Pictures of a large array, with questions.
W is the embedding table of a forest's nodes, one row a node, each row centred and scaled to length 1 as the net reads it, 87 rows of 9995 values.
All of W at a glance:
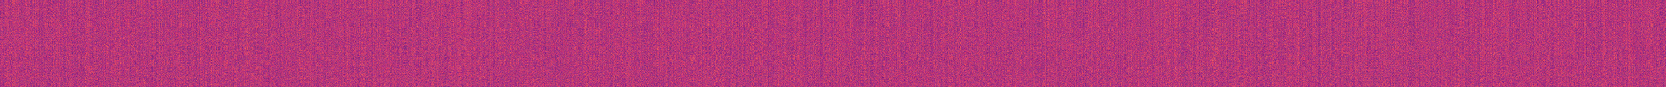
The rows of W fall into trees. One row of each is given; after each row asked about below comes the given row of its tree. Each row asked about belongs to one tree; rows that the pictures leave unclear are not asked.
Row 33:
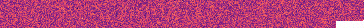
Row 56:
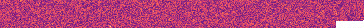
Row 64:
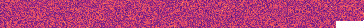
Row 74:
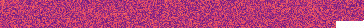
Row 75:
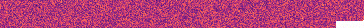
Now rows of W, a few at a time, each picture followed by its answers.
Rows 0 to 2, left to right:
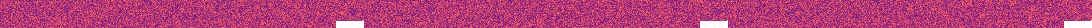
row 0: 75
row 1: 75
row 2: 75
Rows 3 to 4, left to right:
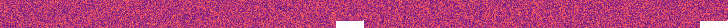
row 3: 75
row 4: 33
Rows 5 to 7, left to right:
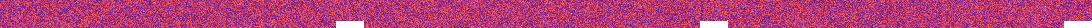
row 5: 75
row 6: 64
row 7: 74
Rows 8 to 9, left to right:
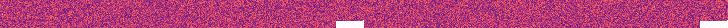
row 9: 56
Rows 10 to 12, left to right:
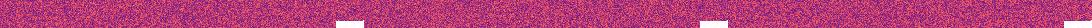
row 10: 75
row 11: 74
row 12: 75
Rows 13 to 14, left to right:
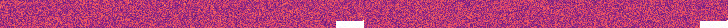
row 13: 75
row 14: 74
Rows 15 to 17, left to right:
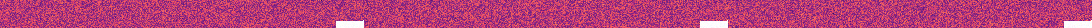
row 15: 56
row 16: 33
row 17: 75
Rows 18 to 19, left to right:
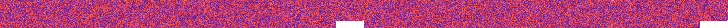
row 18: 75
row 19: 56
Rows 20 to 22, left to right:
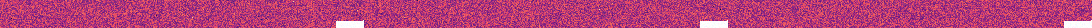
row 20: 74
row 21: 56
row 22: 75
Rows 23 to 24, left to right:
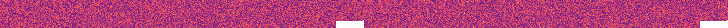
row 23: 56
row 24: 56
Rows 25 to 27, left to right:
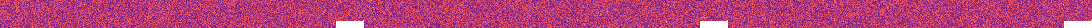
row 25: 56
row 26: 56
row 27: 33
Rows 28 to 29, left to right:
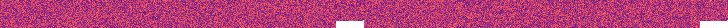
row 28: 74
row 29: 74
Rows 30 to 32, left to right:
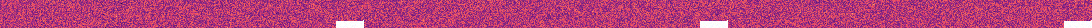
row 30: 74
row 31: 75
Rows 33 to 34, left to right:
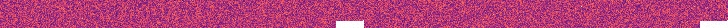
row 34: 56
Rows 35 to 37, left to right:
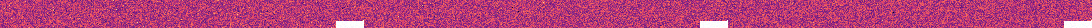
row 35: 74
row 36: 56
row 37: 33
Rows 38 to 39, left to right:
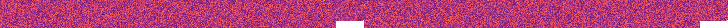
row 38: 74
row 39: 75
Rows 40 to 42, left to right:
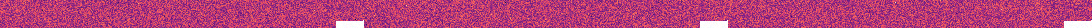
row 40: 56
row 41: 64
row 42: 74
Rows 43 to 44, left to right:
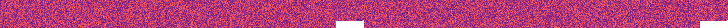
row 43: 74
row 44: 75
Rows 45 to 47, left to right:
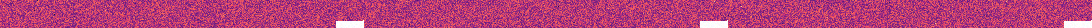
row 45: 56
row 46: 74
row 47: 74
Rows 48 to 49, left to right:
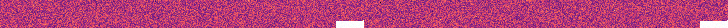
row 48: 74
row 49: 74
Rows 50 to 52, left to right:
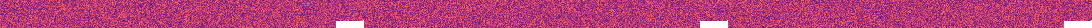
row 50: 33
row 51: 75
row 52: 74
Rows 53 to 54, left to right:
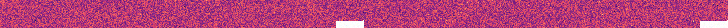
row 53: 74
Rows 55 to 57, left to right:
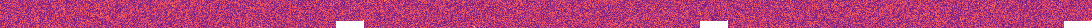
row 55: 33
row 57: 33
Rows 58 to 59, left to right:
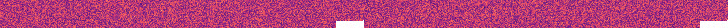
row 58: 33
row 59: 33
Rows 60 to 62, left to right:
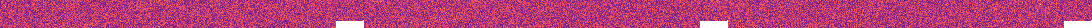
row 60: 74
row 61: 64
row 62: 74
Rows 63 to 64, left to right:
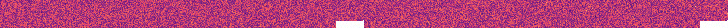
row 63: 74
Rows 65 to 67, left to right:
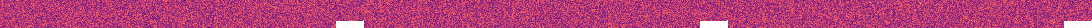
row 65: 74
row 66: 56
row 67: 33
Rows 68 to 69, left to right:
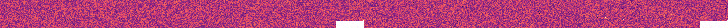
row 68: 33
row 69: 56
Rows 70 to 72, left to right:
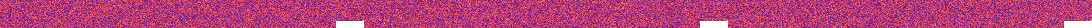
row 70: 75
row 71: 33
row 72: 75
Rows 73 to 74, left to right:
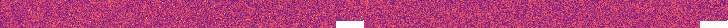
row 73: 64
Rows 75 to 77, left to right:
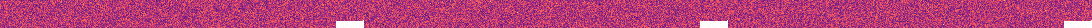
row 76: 64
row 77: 56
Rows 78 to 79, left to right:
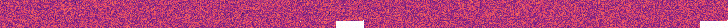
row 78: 33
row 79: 33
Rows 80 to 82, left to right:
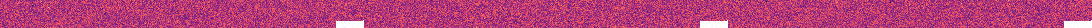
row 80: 75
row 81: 33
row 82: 64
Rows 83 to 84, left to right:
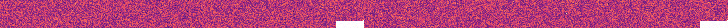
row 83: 75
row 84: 75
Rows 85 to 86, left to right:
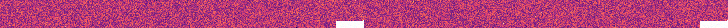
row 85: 75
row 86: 33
